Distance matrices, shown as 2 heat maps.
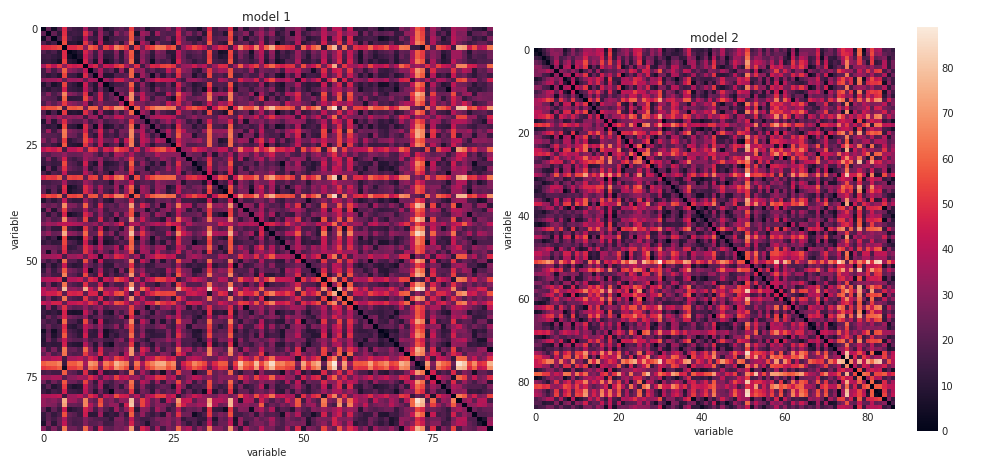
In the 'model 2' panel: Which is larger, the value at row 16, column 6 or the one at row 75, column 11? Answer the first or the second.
the first
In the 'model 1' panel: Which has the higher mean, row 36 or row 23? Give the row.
36
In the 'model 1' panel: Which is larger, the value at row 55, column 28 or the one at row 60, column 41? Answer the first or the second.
the second
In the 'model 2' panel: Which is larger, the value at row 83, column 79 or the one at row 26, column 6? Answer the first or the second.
the first
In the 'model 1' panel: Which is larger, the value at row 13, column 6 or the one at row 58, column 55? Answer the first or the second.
the first
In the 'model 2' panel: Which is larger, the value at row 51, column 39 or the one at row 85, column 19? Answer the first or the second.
the first
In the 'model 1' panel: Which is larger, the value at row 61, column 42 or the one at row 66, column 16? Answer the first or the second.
the first
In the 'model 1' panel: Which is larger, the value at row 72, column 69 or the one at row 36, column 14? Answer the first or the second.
the first
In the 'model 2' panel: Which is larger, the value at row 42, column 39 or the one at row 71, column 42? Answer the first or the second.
the second
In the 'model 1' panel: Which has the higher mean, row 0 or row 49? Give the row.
49
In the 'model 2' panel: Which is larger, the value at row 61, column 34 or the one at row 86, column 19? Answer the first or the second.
the first
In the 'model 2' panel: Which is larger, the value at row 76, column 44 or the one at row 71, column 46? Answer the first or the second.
the first
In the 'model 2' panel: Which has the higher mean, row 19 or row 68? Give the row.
68
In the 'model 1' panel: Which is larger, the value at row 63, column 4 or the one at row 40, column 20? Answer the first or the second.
the first
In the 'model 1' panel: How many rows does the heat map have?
87
